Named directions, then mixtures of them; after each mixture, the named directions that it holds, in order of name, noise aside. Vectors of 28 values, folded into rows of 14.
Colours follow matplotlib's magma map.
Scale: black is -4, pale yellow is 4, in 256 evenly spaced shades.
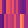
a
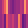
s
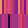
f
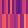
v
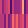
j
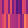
v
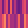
v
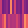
s, v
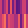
v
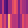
f, s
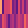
f, v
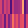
j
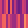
v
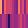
f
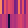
f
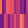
a, f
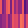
a, j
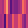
j, s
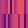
j, v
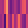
j, s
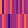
f, v
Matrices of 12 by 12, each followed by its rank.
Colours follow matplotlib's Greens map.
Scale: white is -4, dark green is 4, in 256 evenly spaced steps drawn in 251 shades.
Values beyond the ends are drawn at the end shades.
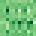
two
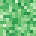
full rank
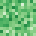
full rank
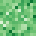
full rank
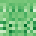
two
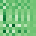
two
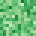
full rank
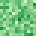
full rank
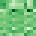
two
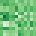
two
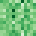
two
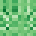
two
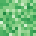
full rank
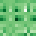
two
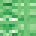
two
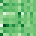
two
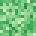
full rank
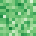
full rank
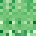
two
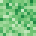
full rank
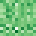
two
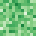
full rank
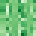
two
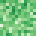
full rank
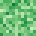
full rank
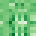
two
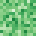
full rank
